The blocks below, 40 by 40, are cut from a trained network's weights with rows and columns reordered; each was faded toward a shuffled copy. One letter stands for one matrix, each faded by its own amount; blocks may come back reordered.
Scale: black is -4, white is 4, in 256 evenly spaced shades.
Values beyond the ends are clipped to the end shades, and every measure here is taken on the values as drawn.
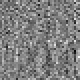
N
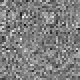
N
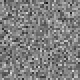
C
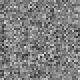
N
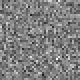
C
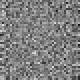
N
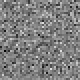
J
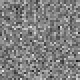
C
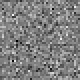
J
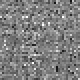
J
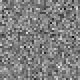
C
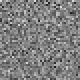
N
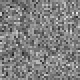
C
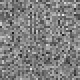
N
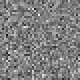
N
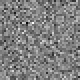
C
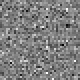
J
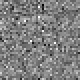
J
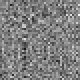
N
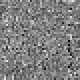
J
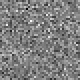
C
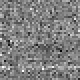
J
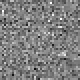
J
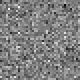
J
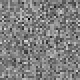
N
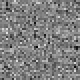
J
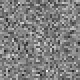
N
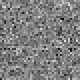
J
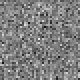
J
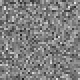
C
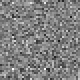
N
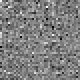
J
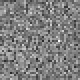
N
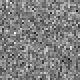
C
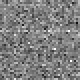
J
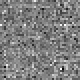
J
